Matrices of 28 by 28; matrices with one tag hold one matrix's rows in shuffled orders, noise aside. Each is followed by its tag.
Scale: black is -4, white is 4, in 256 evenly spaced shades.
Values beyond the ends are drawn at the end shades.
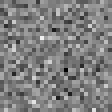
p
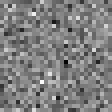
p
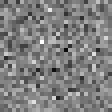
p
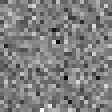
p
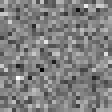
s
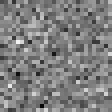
s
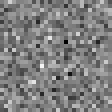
p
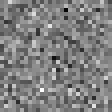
p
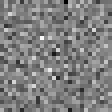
p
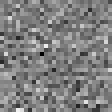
s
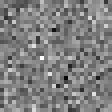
p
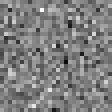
p
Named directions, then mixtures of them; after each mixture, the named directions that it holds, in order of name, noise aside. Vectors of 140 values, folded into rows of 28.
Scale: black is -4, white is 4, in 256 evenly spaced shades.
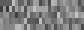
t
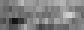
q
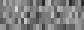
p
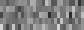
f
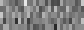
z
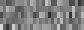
f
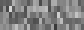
t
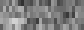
f, q, t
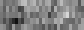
f, q, z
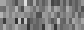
p, z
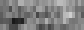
q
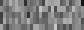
p, z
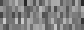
z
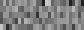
f, p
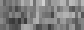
p, q
